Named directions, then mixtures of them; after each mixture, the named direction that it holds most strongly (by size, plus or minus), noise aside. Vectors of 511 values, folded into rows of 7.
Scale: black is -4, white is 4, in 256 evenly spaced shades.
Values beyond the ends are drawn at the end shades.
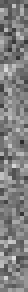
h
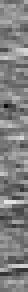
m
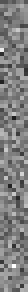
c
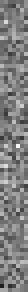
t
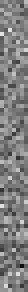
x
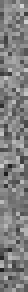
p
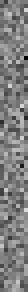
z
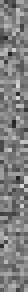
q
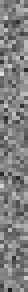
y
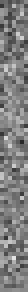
h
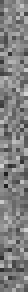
p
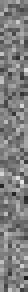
y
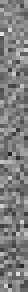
x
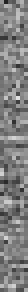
q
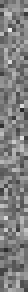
z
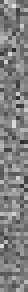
q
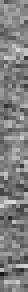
m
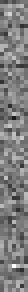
c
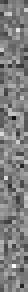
c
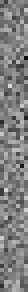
z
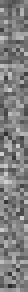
t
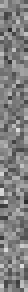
z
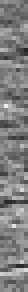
m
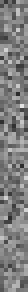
z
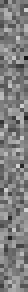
z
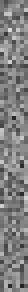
z
